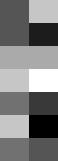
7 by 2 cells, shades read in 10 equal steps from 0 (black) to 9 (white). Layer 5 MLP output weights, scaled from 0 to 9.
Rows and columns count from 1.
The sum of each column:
34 28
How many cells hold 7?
3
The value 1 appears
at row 2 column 2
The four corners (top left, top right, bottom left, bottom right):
3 7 4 3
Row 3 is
6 6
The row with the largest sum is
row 4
